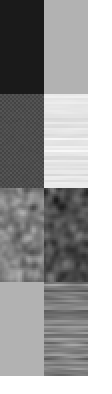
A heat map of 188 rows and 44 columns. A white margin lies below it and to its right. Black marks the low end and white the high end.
The table splits into 4 rows of 2 panels. Panel 1,1: very low, flat. Panel 1,2: high, flat. Panel 2,1: low, checkered, faint in contrast. Panel 2,2: very high, streaked across, faint in contrast. Panel 3,1: middling, blotchy. Panel 3,2: low, blotchy. Panel 4,1: high, flat. Panel 4,2: middling, streaked across.
